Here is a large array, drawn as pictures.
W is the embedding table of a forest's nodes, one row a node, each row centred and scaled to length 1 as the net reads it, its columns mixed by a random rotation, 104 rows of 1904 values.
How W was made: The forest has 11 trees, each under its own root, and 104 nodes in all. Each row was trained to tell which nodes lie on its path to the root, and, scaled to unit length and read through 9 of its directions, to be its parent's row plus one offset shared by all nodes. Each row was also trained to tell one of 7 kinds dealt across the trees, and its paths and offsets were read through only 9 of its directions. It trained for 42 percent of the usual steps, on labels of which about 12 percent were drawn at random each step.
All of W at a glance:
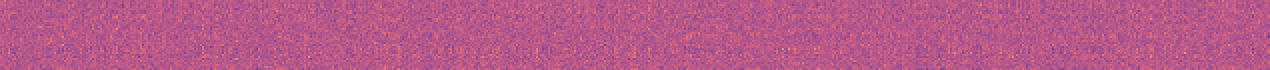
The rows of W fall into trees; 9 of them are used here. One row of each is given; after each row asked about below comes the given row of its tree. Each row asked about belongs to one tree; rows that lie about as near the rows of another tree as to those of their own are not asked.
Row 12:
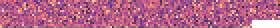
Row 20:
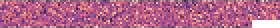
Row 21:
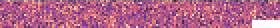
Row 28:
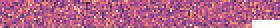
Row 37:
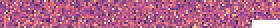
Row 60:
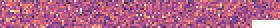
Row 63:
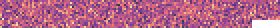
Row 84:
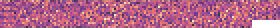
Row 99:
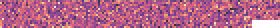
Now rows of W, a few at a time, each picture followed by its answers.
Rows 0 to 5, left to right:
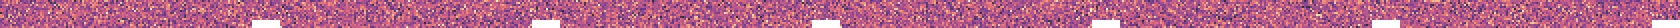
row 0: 28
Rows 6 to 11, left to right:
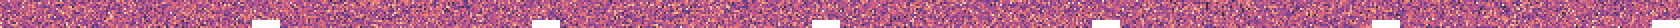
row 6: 63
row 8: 28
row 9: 63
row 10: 28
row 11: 21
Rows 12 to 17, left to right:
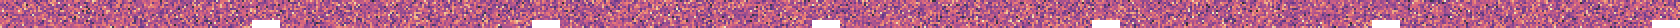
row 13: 99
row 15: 63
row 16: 12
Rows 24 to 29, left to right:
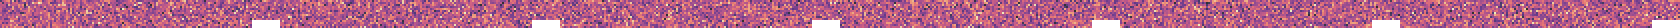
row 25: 63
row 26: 99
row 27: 28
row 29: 99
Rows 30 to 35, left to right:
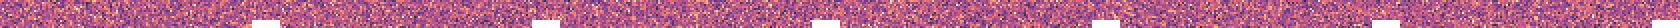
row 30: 28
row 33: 60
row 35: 63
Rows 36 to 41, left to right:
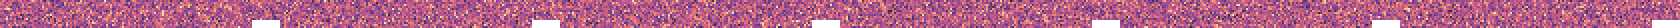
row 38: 99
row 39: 99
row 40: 37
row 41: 99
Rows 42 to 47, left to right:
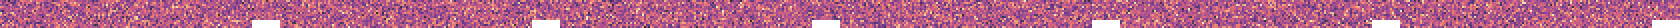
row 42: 99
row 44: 84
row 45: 99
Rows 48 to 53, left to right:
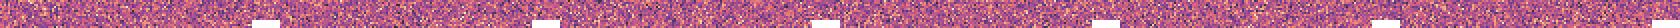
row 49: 63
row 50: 12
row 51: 37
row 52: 28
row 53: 28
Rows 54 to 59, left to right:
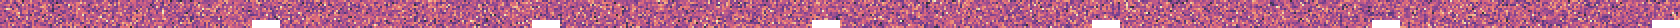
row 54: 84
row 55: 12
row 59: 60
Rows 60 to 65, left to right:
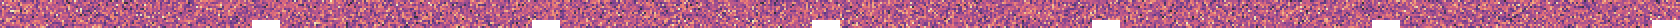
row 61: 60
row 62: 21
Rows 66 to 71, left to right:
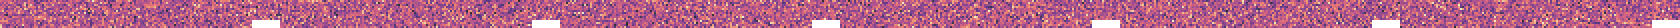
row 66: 12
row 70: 63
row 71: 28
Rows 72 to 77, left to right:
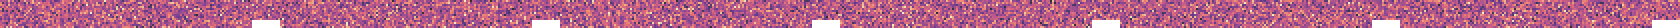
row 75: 63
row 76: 63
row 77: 99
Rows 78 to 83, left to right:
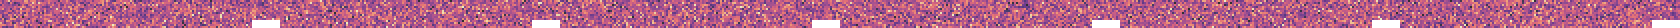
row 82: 28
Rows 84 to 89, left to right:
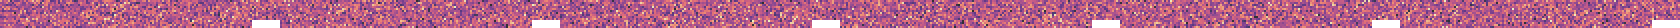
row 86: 84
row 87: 63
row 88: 60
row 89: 37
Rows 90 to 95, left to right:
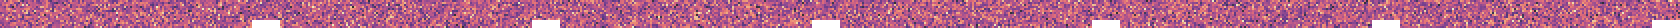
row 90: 28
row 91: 63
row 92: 99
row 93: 28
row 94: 60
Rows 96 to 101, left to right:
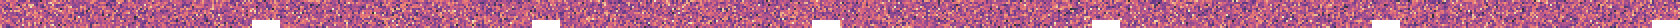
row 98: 84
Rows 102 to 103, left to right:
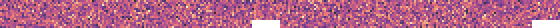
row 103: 99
